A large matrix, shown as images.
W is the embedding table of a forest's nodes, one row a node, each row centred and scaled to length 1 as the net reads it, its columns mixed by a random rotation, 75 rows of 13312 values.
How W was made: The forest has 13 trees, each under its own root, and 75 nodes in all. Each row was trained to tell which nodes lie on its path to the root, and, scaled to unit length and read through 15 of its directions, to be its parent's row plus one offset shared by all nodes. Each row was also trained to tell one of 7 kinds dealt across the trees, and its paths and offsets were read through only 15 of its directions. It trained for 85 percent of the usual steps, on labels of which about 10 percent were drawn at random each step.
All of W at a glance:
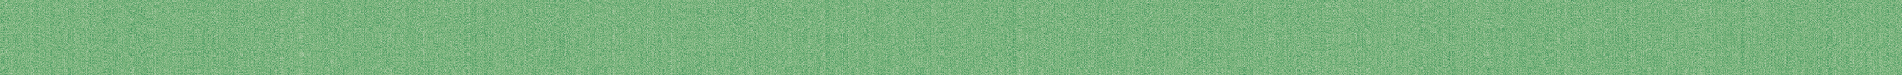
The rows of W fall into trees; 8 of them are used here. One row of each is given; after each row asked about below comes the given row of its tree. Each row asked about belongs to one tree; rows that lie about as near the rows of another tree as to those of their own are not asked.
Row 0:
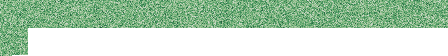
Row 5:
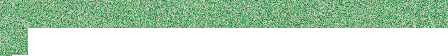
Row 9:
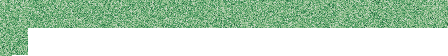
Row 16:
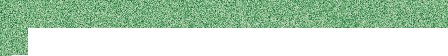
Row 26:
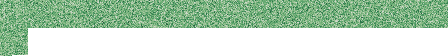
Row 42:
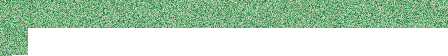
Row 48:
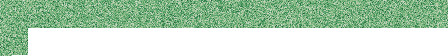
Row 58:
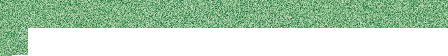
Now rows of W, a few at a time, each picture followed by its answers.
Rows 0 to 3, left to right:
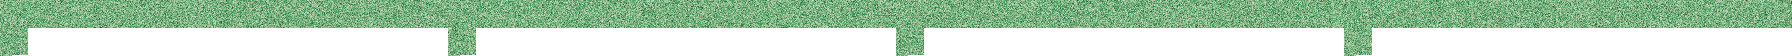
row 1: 42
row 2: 48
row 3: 26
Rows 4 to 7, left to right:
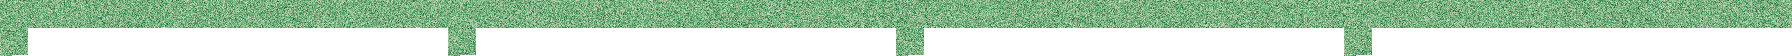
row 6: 42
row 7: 0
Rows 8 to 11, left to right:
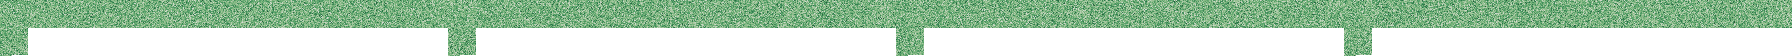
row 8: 16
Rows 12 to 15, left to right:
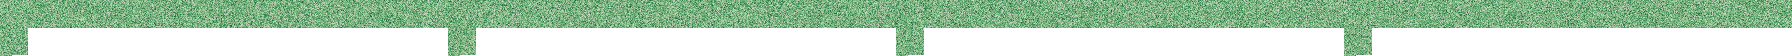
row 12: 9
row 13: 16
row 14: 42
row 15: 0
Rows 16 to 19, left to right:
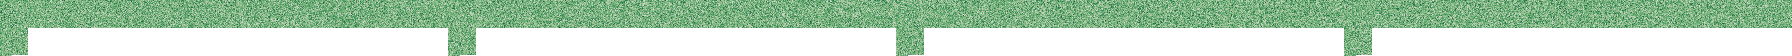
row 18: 0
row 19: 58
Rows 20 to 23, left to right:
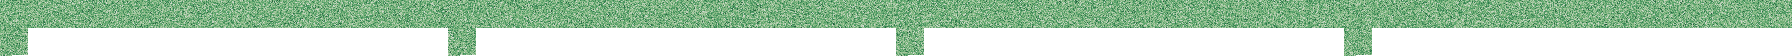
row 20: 26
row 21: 42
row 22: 58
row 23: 0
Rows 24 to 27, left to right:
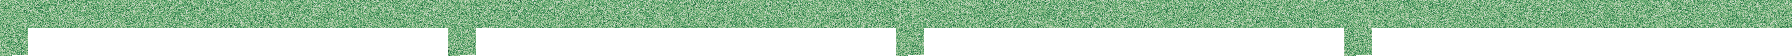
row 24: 9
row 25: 5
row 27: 42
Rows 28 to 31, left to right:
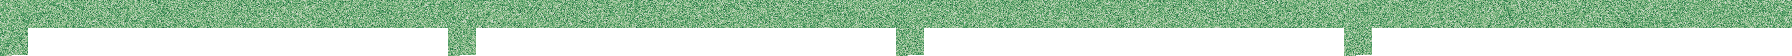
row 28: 48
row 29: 16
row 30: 16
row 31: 0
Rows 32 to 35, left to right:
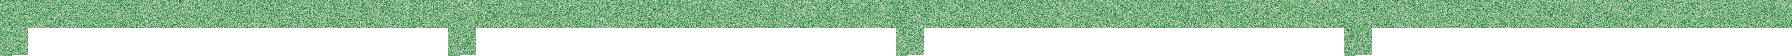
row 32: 58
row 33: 9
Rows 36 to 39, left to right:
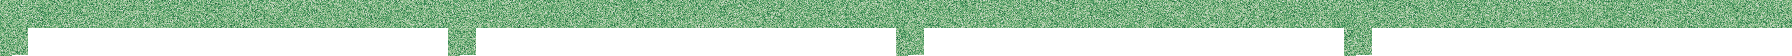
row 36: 9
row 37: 16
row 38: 42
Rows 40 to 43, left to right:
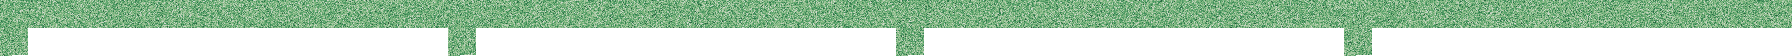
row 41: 0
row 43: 0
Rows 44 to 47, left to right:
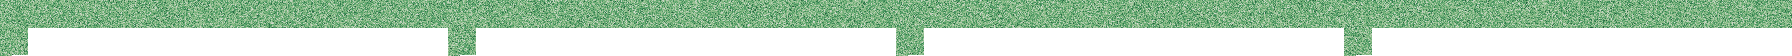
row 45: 26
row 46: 0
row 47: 58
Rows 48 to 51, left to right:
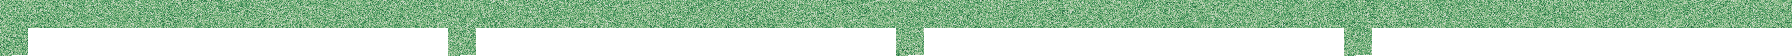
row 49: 0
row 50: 5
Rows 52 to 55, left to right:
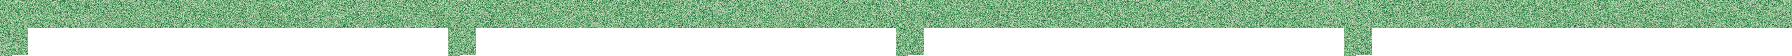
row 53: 9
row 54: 9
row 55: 9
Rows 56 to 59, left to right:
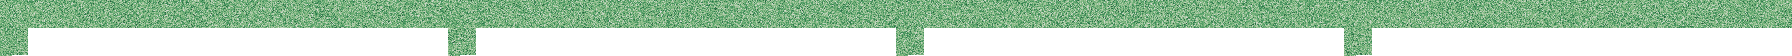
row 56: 16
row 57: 42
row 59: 42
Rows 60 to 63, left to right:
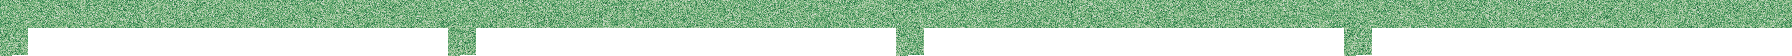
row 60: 42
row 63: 42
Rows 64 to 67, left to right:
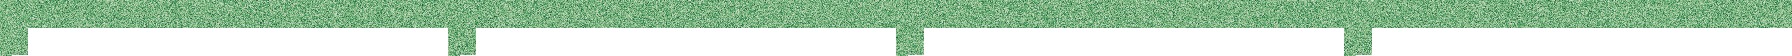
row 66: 26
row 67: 48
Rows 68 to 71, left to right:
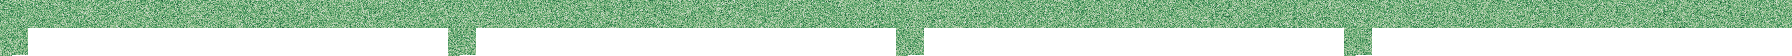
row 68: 0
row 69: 16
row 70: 16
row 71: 16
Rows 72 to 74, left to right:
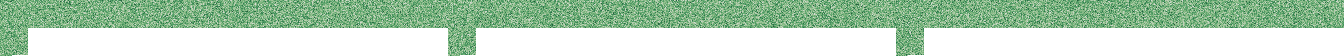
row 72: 58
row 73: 9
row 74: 16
